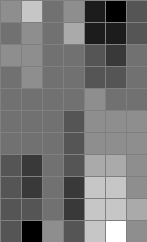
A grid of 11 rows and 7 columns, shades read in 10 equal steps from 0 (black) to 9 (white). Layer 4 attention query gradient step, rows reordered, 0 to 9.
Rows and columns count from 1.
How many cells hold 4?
25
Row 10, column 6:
7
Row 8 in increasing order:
2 3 3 4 5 6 6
